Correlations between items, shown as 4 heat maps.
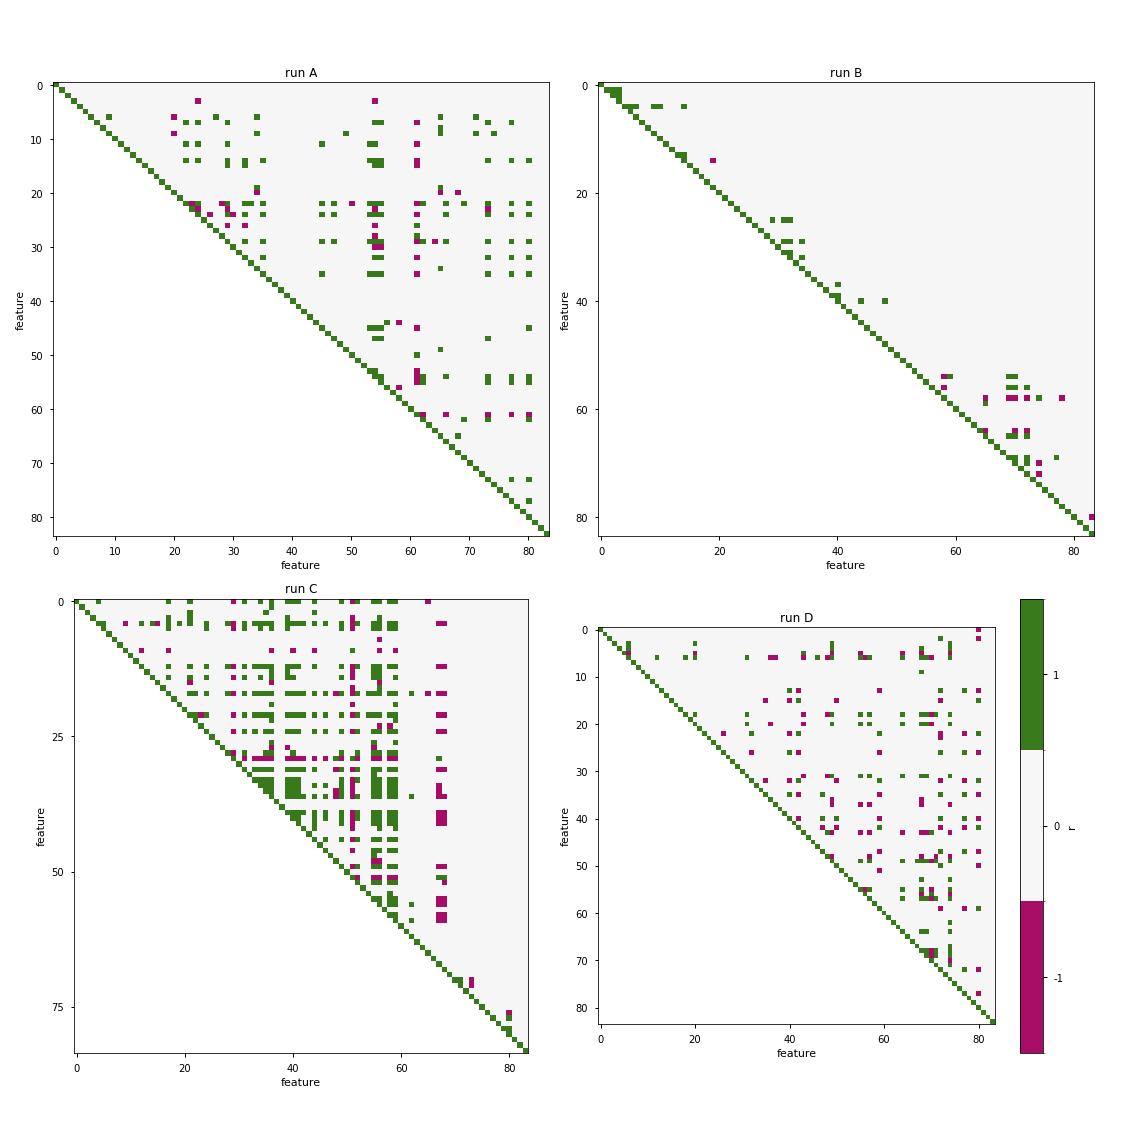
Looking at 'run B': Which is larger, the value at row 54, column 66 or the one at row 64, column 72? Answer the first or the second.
the first
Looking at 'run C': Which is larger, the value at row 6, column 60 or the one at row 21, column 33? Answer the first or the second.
the second
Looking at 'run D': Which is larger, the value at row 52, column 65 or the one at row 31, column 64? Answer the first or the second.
the second
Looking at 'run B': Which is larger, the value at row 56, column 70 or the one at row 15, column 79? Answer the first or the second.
the first
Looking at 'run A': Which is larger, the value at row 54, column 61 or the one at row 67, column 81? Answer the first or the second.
the second
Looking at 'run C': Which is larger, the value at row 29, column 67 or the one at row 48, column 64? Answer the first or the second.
the first
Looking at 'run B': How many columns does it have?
84
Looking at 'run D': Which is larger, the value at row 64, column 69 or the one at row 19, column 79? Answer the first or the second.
the first
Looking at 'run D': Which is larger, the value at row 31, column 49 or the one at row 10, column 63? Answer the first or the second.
the first
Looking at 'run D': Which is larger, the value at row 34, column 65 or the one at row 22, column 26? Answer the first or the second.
the first
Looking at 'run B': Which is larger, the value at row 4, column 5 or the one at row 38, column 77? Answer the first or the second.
the first
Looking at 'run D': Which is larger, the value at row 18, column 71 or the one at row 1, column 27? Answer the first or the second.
the first
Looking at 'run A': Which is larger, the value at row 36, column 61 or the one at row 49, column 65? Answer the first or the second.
the second
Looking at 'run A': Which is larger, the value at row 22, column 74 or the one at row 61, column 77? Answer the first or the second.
the first
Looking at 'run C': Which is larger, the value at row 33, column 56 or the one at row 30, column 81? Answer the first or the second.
the first
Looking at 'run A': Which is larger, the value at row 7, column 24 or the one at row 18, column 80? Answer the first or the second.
the first
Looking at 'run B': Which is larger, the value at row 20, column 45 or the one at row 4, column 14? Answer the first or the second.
the second
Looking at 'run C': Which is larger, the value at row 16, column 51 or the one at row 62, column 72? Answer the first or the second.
the second
